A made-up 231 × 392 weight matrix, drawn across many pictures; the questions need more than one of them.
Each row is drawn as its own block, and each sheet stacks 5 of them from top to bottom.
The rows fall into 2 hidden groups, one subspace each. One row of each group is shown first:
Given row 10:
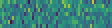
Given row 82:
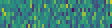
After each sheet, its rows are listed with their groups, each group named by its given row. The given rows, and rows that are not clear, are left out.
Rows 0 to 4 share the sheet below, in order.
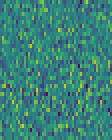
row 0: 10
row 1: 82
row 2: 82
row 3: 10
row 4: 82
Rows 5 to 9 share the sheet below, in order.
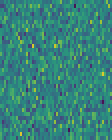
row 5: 82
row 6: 82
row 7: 10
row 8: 10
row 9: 82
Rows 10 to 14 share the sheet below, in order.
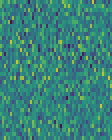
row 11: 82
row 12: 10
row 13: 82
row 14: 82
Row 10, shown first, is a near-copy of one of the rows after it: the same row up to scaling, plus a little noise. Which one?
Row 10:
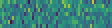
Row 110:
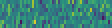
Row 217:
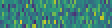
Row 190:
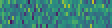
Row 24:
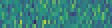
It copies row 190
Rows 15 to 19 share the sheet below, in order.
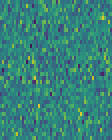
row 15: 10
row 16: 82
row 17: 10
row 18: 82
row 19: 10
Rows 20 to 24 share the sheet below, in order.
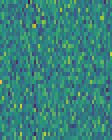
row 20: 10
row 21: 82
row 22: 10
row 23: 10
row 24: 10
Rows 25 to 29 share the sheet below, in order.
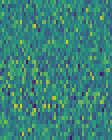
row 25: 10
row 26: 82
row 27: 10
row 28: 10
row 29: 82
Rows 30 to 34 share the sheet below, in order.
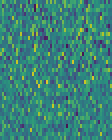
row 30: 10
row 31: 10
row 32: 10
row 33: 82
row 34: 82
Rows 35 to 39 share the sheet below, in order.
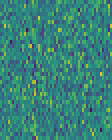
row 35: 82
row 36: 82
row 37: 10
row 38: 10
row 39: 10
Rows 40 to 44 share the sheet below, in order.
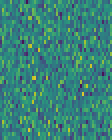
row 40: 82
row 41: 82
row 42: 10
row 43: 10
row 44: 82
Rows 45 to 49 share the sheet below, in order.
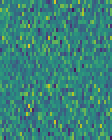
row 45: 82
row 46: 82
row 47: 10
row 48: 82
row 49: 82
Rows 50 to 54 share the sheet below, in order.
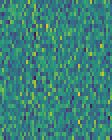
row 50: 10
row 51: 10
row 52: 10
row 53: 82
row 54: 82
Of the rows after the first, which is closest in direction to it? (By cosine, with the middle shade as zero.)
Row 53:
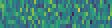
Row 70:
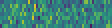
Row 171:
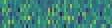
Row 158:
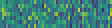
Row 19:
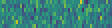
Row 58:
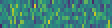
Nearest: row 158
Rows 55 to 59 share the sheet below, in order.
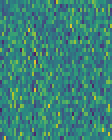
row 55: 82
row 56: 10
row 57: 10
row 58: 10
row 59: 10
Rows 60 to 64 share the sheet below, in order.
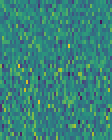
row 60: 82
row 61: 82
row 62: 82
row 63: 82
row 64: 10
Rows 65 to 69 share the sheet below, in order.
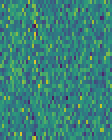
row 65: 10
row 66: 10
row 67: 10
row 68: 82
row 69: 10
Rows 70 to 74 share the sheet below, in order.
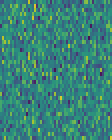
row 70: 10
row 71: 82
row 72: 10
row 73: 82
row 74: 82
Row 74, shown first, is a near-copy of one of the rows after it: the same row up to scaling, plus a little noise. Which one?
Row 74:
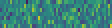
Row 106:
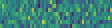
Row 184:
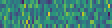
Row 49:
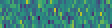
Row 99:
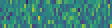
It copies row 99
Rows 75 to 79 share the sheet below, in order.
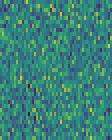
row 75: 82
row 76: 82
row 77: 10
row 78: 10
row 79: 10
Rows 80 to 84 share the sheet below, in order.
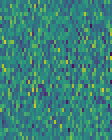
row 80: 10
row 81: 82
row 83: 10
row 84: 82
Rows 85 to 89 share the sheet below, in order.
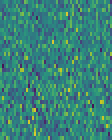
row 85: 82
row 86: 82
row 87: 82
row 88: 10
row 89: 10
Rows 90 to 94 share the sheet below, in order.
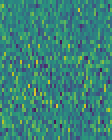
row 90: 82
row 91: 82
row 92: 10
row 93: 10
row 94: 82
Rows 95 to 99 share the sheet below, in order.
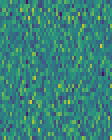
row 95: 82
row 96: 10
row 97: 10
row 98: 82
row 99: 82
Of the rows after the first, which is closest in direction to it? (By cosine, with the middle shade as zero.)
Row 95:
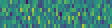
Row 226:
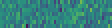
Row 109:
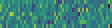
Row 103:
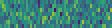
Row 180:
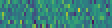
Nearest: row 103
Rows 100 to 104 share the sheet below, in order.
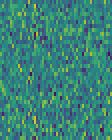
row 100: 10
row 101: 10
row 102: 82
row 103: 82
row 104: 10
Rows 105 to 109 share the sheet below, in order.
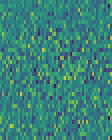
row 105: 82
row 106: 82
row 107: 10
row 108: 82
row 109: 82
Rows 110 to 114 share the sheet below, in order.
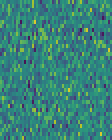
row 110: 10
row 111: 10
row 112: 82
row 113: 10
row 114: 82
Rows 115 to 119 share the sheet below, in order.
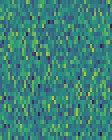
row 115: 82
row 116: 10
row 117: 82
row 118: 82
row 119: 82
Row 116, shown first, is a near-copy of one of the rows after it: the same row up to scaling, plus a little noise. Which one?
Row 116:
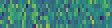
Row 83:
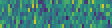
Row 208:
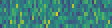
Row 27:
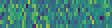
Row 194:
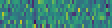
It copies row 27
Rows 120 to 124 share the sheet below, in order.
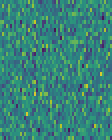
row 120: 10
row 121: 10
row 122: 10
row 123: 10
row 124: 82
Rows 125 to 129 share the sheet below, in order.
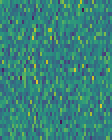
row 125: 10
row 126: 82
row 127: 10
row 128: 82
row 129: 10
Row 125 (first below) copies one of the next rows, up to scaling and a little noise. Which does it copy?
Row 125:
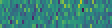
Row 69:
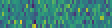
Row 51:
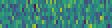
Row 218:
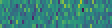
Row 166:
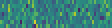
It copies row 218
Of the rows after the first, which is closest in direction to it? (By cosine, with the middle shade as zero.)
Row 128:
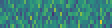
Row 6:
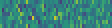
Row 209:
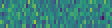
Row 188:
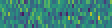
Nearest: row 209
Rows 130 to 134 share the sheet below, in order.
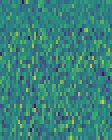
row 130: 82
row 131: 10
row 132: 10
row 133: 10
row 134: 82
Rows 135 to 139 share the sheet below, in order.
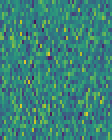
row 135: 10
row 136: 10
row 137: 82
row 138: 10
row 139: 10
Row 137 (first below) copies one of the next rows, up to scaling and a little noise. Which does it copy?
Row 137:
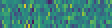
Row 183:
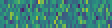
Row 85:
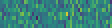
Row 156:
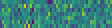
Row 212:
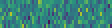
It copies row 156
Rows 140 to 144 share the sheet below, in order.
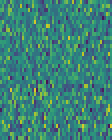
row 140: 10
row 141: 10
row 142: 10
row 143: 10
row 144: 82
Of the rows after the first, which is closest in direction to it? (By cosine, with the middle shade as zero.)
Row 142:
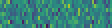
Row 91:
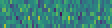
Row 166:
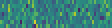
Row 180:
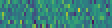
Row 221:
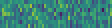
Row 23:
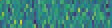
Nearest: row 180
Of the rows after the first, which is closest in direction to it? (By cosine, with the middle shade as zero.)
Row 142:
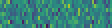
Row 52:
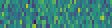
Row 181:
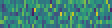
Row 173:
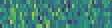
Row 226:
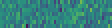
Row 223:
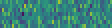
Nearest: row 52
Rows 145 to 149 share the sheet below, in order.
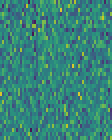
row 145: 10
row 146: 10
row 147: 10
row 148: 82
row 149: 82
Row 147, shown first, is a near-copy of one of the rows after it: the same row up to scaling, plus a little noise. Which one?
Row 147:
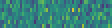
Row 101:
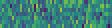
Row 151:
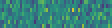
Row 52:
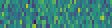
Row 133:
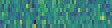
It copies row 151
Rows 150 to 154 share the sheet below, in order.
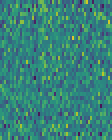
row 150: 10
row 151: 10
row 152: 10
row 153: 82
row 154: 82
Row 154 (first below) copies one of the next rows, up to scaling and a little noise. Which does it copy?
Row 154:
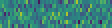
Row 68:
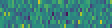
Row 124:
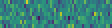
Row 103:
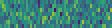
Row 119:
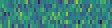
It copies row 119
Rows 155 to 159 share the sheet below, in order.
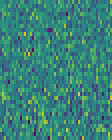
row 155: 82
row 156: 82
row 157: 82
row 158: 82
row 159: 10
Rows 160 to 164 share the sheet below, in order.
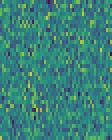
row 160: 82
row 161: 82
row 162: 82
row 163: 10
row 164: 10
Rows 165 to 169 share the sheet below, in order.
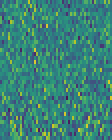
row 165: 10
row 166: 10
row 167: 10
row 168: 82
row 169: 10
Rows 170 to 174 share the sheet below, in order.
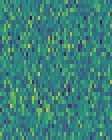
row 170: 82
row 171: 82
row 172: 82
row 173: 10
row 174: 82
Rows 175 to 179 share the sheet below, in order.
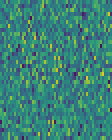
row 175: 82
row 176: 10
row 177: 10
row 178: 82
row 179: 82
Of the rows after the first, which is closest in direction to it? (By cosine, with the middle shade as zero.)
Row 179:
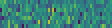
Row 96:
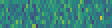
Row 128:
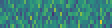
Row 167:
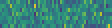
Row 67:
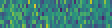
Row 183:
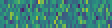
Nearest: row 96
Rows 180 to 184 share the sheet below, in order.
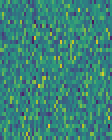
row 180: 10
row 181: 82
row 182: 10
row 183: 82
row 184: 82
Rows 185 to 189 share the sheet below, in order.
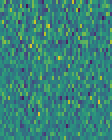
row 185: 10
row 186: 82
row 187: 82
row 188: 82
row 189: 82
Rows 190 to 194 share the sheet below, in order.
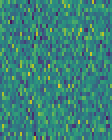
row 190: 10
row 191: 10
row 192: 82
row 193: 82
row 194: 10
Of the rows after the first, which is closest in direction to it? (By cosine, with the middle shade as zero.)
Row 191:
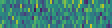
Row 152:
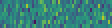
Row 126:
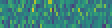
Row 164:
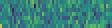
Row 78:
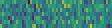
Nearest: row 78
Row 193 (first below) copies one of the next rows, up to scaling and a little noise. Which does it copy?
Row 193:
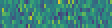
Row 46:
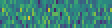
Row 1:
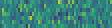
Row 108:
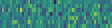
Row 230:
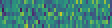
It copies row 1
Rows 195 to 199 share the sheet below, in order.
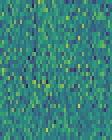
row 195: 10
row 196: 10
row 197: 10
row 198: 82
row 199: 82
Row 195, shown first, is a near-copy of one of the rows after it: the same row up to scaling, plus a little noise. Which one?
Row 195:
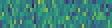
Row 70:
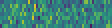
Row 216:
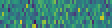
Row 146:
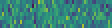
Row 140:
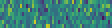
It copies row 146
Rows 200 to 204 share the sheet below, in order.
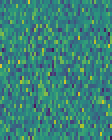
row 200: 10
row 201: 82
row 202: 82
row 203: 10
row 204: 82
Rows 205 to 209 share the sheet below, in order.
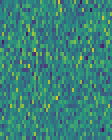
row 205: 10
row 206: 10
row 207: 10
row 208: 10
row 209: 10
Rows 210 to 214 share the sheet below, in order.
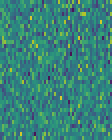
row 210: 82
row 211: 82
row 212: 82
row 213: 82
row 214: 10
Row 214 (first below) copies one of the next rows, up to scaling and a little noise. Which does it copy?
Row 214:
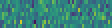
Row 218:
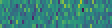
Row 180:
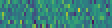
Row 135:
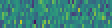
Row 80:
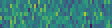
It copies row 135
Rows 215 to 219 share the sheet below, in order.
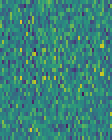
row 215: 82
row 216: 10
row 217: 10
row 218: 10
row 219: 82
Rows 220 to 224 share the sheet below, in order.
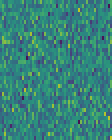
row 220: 82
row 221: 82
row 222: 82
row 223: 82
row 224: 82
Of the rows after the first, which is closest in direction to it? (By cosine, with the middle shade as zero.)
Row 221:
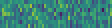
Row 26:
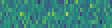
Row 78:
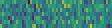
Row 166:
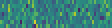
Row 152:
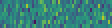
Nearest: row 152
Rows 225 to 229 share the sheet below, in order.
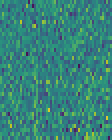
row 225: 10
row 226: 10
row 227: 10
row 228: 10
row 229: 10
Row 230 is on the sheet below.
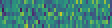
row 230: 82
